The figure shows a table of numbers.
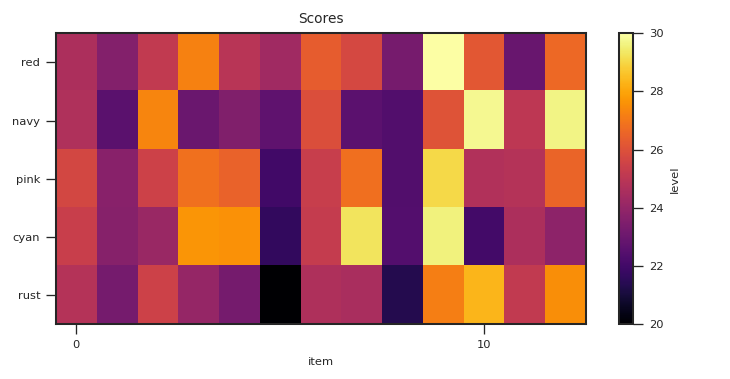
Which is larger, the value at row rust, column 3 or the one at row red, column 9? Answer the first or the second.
the second
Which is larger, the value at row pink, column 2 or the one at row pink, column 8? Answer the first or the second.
the first
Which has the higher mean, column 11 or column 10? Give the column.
10
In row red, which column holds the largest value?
9
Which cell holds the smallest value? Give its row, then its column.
rust, 5
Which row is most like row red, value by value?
pink
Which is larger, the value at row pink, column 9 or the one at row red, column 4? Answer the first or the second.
the first
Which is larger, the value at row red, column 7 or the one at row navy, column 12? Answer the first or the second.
the second
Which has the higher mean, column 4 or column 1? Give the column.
4
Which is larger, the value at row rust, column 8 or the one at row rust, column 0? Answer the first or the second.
the second
